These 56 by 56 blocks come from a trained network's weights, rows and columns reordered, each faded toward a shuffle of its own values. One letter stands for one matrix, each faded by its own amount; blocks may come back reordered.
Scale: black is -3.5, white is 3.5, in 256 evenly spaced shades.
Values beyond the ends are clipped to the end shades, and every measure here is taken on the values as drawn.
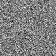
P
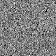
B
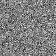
B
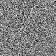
P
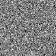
B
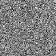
P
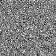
B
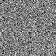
P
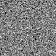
B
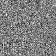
P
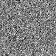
B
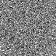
B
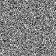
P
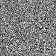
B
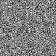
P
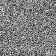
P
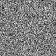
P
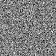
B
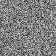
P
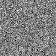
B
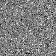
B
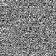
P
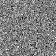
B
